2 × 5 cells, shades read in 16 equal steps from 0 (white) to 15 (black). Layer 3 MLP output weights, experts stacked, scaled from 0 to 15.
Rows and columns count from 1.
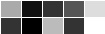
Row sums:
43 43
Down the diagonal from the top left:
5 15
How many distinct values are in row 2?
4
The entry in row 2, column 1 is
12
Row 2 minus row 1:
7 1 -8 2 -2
